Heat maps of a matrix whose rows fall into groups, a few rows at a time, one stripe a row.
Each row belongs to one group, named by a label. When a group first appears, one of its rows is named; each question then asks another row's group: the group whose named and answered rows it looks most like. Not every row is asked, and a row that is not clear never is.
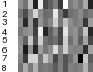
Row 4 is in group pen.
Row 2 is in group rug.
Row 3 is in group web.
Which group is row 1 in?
pen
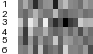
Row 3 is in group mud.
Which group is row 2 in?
rug
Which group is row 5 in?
web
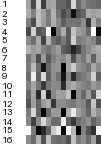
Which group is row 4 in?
pen
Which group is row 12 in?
pen
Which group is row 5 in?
pen
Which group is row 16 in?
pen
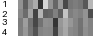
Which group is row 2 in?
pen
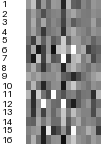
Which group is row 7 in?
web
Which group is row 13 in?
web
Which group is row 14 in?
web
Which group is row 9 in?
mud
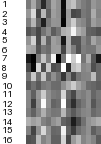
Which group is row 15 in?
rug
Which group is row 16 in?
web
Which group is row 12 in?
rug
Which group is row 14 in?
mud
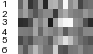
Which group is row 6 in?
rug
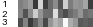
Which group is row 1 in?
pen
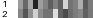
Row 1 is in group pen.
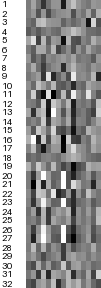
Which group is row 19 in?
mud
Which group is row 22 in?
mud
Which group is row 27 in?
rug
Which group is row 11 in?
pen
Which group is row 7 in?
web
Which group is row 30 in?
web
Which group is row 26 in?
rug
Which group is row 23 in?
rug
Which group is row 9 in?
pen
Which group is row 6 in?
mud
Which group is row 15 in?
mud
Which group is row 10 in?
mud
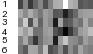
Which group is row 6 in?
mud
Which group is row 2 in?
mud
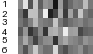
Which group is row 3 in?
rug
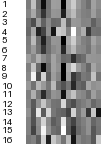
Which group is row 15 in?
rug
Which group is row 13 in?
pen
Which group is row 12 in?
rug
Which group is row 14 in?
rug
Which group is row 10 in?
mud
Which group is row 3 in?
web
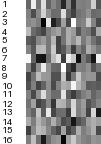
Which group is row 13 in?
pen
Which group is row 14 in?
mud
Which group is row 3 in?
pen
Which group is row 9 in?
web
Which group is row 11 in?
rug
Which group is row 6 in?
mud
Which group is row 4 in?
web
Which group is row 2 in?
rug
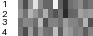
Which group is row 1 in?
rug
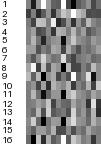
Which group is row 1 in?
rug
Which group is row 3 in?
mud
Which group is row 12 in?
pen
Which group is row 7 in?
rug
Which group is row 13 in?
pen
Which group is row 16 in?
web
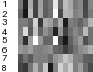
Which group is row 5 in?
rug
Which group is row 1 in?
web
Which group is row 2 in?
web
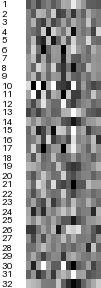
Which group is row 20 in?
rug
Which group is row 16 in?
pen
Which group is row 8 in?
mud
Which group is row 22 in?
rug
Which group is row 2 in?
mud
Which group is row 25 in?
mud
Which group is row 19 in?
mud
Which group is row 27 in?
web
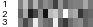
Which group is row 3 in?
rug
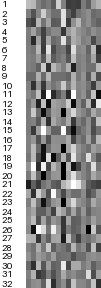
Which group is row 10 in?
web
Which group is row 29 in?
mud
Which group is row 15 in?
rug
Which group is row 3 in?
web
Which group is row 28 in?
pen
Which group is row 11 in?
pen
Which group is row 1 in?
mud
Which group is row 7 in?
pen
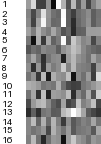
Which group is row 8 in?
web
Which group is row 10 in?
mud
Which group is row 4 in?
mud
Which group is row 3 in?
rug
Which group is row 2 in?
rug
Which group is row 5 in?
web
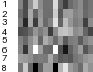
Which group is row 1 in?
rug
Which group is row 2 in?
web
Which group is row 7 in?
mud
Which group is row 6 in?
rug
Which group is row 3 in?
web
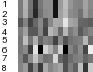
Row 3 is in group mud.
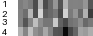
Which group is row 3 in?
rug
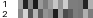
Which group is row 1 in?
web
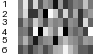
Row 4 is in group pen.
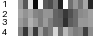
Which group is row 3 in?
mud
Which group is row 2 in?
mud
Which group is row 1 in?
pen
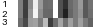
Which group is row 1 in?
rug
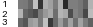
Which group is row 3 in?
mud
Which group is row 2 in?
web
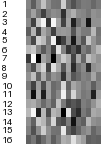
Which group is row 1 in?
rug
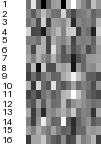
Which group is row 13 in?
web
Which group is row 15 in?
mud
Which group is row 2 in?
rug
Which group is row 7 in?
mud
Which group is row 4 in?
web
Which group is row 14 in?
rug
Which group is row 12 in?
web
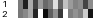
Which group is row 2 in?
pen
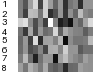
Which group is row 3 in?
mud
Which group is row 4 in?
web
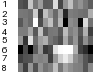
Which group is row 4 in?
pen
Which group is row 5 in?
pen
